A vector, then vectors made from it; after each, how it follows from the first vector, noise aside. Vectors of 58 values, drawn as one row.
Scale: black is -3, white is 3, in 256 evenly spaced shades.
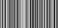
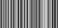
wrapped around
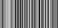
wrapped around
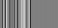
partly zeroed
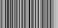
wrapped around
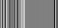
partly zeroed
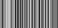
wrapped around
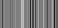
partly zeroed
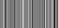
partly zeroed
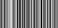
wrapped around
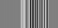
partly zeroed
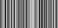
wrapped around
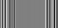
partly zeroed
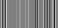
partly zeroed
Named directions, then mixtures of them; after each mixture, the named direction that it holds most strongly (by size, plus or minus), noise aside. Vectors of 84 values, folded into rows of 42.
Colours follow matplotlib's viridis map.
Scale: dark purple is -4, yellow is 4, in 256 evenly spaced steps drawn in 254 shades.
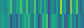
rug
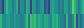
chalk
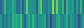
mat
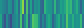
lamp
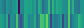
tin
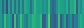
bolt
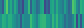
chalk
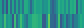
bolt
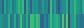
tin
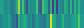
mat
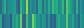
mat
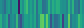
tin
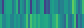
chalk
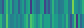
chalk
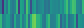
chalk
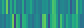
bolt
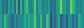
bolt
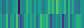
tin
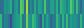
lamp
